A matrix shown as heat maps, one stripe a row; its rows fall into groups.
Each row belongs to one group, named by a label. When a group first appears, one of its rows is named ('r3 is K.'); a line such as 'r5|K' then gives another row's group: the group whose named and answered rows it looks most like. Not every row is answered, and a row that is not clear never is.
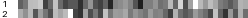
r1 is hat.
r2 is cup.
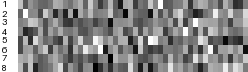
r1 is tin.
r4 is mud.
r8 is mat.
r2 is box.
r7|hat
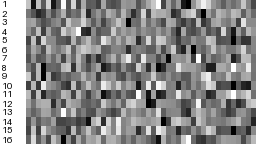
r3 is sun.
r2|mud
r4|cup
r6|sun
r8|mat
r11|mat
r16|box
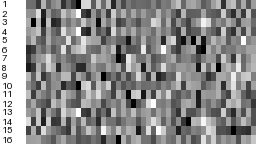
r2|cup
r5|sun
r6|mud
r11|tin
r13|cup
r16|hat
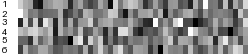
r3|box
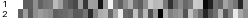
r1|tin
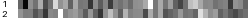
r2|tin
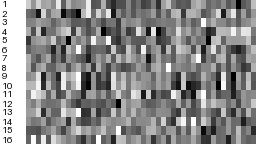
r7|mud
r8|tin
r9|cup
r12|hat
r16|box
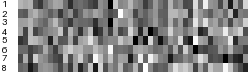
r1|hat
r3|hat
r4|mat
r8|mud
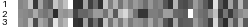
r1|cup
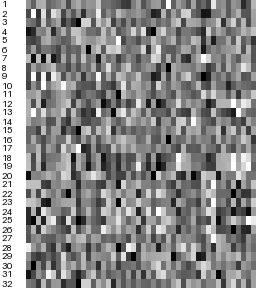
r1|tin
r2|box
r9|box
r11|hat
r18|mat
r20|sun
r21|hat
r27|tin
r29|mud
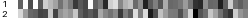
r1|box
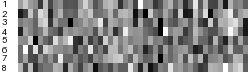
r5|cup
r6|box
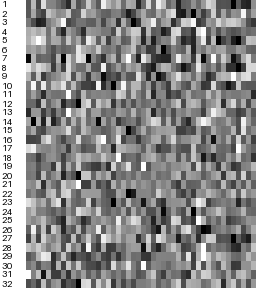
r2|sun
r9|mat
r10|box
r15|sun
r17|box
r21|cup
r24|sun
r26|box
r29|hat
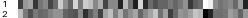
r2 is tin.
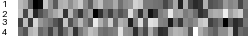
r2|mat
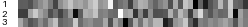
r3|mud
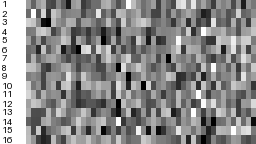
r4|hat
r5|mat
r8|hat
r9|sun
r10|tin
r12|hat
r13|mud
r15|mat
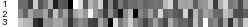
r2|tin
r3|hat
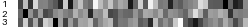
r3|box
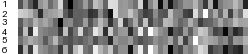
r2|hat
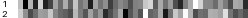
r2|mud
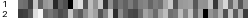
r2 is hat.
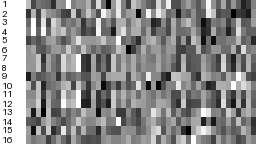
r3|box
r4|box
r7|cup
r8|cup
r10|mat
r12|cup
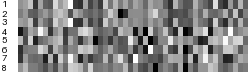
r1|cup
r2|sun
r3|cup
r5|mat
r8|sun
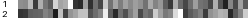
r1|cup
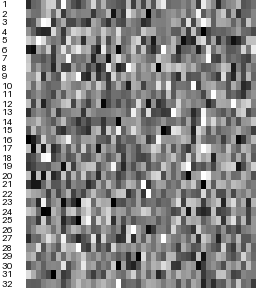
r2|mud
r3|hat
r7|tin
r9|cup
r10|tin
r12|mat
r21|mud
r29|sun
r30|mud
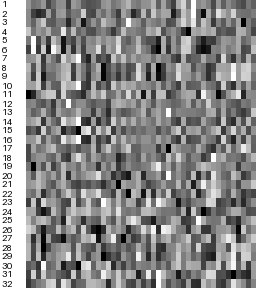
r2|mud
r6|box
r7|cup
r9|mat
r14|cup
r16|cup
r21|hat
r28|mat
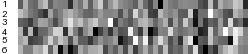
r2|sun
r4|mat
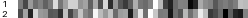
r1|mud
